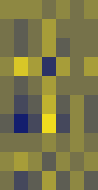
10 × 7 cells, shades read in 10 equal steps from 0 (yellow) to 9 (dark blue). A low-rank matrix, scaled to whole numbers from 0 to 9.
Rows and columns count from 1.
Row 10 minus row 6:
0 0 0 1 0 0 0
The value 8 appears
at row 4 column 4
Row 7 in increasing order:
0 4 6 6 7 7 9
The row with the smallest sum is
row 4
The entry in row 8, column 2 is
5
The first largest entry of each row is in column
4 2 2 4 2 2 2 1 4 2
